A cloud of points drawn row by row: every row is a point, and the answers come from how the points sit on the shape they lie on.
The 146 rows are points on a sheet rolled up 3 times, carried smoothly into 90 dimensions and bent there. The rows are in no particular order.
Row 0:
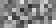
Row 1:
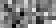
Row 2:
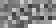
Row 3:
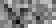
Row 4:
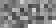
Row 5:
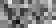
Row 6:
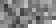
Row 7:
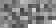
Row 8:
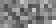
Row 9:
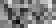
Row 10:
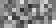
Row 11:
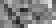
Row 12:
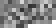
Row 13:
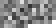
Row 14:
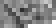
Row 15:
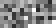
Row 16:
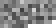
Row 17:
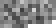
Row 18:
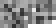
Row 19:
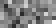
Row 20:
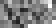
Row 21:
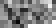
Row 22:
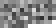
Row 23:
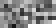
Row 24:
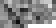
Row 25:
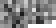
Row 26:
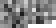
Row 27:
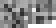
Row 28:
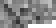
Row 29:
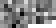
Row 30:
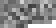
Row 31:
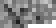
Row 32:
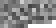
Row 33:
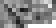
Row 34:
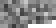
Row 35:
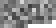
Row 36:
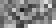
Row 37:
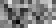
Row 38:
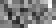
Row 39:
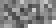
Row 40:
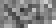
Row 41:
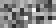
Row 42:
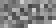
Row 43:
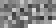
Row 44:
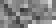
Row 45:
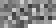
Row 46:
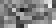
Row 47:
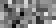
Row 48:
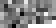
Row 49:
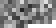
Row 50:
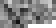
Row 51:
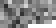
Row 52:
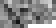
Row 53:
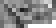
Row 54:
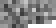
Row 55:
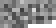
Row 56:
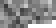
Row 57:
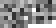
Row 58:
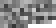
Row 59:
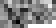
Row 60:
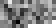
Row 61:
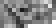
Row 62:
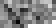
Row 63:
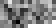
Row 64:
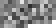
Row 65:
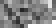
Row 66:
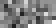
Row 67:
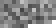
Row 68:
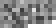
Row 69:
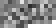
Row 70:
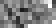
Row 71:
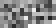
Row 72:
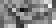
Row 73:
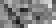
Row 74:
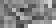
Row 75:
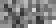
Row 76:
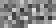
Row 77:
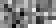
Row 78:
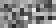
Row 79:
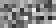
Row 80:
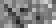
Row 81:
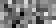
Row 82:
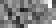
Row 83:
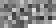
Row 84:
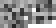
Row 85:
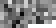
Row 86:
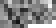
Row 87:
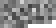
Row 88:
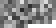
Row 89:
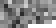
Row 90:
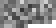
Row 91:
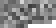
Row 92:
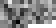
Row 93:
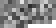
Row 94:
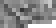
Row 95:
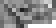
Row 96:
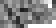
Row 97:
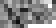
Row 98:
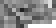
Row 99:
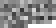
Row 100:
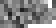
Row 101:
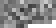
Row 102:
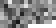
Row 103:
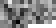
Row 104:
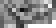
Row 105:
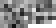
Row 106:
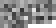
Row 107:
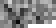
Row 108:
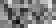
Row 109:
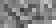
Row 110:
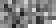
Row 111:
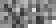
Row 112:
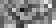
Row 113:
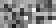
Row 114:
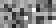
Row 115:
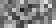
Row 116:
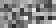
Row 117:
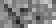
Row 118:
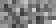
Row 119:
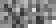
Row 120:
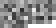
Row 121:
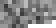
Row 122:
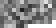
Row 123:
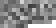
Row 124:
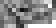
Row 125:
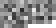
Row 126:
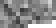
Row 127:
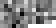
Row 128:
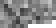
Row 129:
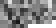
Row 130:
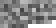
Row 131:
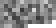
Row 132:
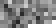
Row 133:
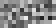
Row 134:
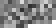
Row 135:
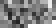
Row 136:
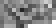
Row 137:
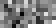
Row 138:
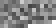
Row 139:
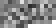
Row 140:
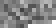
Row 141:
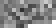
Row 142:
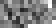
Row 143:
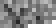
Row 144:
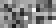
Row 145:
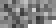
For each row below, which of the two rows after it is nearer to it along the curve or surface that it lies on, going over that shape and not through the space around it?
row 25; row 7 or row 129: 7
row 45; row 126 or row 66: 66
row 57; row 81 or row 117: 81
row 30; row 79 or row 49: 49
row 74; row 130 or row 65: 65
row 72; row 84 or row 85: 85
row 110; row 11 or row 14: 11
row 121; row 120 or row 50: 50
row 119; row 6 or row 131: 6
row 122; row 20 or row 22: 22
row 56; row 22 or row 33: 33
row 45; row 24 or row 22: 22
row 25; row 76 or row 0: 76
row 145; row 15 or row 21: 21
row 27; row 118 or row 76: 76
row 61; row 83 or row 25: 25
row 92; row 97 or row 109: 97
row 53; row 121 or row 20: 121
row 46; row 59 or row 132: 59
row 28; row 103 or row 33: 33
